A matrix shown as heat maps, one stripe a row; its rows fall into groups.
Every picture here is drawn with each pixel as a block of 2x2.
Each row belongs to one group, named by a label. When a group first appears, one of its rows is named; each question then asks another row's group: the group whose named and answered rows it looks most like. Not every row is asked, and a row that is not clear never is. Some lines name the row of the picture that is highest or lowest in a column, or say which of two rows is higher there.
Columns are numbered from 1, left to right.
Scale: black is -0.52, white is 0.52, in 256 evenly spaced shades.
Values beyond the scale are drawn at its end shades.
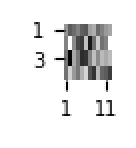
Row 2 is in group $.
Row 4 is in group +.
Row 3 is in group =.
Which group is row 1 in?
=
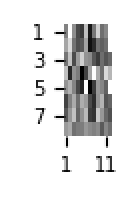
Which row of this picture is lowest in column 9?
3
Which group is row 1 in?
$
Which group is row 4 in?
=
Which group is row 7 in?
+
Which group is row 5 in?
$
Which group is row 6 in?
+
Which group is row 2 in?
$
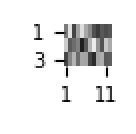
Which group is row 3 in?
+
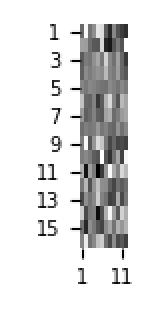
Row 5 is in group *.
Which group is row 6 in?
=
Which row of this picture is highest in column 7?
3
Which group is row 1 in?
+
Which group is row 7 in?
=
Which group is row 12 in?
+
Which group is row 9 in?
+
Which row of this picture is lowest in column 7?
2
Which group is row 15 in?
=
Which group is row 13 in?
+
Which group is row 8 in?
+
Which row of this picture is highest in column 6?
10
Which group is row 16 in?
+
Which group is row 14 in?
=
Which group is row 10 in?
$
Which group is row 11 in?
=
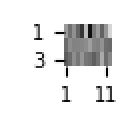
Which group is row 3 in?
+
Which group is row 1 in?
$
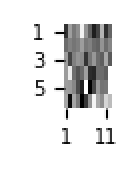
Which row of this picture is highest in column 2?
4
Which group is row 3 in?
*
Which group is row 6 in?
=
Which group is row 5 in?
$
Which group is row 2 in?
+
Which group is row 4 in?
$
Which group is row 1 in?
+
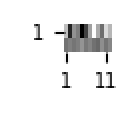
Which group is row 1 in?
=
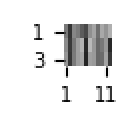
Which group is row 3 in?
*
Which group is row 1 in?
=
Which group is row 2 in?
*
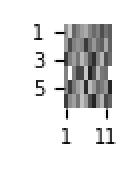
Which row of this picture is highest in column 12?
4
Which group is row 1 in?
+
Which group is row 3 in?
+
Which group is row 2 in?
*
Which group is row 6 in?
+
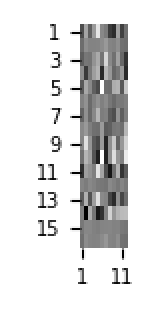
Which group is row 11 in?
+
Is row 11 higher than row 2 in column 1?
No
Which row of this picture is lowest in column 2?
14
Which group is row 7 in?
+
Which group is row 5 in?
$
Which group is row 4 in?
*
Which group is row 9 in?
$
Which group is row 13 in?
+
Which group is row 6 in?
+
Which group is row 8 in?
$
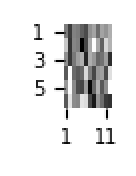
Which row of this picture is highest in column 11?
2
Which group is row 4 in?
$
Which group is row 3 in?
*
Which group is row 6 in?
+
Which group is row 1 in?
=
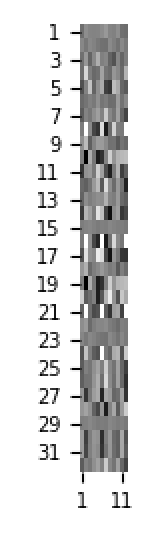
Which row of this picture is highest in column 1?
20
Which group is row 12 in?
*
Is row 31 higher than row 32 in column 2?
No
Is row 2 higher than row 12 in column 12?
Yes
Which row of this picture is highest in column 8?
20
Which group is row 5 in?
+
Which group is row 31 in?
*
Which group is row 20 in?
=
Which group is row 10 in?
=
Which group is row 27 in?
*
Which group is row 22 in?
+
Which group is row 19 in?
=
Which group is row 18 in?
+
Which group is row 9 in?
+
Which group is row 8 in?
$
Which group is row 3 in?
+
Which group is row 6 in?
+
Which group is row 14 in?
+
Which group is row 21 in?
$
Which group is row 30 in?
*
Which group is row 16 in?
$
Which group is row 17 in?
+
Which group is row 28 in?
$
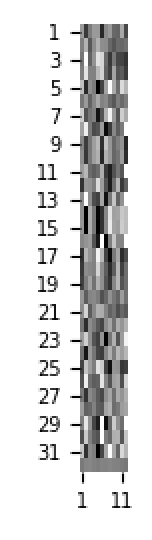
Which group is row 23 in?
$
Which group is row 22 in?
=
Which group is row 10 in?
*
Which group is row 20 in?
*
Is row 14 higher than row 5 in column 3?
Yes
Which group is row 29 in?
$
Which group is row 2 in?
+
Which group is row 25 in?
+
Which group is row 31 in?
=
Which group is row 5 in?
=
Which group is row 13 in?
$
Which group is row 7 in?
=
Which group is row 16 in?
$
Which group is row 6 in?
+
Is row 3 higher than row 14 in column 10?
No
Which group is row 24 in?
=
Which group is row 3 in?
+
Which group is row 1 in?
*
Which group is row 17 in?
+
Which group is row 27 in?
=
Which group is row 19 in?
+
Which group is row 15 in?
=
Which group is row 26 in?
$
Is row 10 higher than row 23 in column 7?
Yes
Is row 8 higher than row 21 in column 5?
No
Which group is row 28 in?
=
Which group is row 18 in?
+
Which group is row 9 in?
*
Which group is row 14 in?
=
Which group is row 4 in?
+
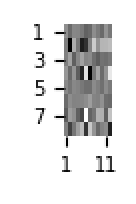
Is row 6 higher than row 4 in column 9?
No
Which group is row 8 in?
*
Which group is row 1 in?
*
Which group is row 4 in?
$
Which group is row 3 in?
+
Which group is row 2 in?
=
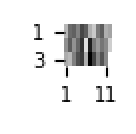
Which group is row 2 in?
$
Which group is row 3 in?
$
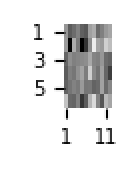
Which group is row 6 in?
=
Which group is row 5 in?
+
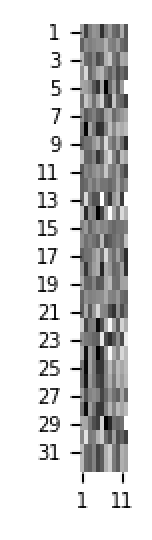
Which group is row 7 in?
=
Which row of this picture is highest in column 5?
21
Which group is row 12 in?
+
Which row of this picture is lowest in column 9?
21
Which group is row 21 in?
+
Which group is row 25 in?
=
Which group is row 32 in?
=
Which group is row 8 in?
=
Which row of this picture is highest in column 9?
6
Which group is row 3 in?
=
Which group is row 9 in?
*
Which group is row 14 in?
=
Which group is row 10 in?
=
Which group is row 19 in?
=
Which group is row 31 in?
=
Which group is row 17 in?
*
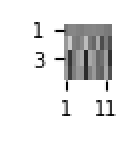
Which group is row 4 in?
*
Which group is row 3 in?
*
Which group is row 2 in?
+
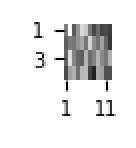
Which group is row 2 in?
*
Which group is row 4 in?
+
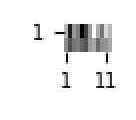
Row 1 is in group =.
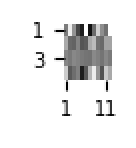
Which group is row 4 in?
=
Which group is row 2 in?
=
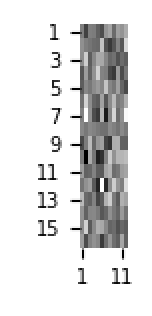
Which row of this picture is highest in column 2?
7
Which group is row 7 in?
$
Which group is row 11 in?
=
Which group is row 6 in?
$
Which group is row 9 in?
+
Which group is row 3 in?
+
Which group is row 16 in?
*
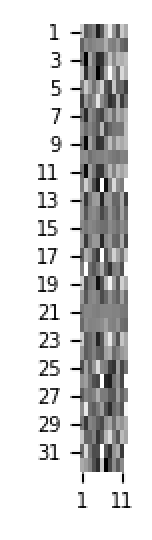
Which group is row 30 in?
=
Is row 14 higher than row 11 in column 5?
Yes
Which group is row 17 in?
$
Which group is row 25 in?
+
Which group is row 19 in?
=
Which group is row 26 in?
$
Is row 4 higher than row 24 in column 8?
Yes
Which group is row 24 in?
=
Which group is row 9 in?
=
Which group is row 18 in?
$
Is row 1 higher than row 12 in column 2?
No
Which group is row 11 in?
=
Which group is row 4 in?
=
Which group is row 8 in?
$
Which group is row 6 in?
+
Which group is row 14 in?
*
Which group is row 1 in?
=
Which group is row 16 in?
*
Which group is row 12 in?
$
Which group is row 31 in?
$
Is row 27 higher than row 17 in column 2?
No
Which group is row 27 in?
+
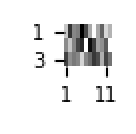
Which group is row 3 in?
+
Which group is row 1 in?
=
